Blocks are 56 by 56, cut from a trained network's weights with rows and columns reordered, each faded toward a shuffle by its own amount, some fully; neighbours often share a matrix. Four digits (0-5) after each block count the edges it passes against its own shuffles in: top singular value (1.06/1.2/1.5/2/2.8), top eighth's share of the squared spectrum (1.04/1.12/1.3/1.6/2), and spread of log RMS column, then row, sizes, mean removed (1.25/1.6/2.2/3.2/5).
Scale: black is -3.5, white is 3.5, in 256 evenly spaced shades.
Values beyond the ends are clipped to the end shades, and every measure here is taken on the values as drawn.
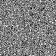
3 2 0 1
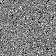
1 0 0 0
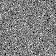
0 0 0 0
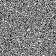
0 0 0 0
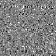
3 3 1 1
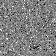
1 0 0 0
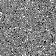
2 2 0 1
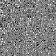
3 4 2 1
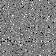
2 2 0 1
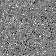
0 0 0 0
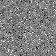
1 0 0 0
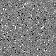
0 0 0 0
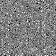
1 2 0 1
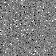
1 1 0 0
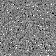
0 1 0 1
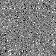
2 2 0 1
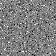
2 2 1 0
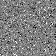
1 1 0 0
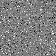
1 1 0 0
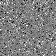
1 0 0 0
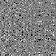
3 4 1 2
